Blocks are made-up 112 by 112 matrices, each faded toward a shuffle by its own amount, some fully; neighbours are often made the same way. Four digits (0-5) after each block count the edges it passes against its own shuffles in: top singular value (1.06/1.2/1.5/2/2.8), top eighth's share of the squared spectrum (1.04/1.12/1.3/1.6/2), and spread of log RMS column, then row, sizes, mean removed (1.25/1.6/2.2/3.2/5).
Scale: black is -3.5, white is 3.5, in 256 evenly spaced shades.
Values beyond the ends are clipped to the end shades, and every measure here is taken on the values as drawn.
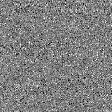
4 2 1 1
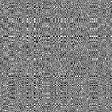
5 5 3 3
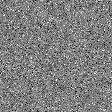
1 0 0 0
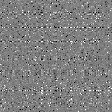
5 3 2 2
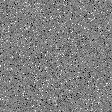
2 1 0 0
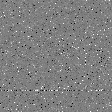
3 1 0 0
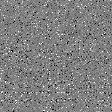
4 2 1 1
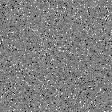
1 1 0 0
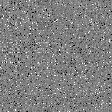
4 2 0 1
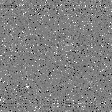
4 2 0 1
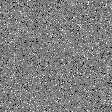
0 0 0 0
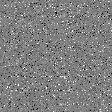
3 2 0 1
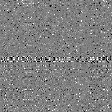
4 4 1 3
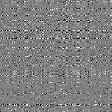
5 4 2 4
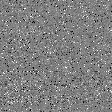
3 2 0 1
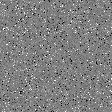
0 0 0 0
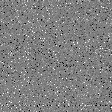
2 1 0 0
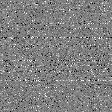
3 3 0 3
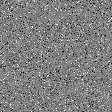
0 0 0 0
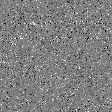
1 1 0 1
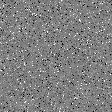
0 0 0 0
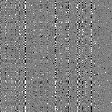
5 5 4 2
